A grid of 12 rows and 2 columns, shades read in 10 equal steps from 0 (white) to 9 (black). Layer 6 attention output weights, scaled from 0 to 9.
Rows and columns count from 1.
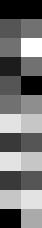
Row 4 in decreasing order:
8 5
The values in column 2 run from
0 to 9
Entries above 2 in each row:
2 2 1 2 2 2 0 2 0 2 0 2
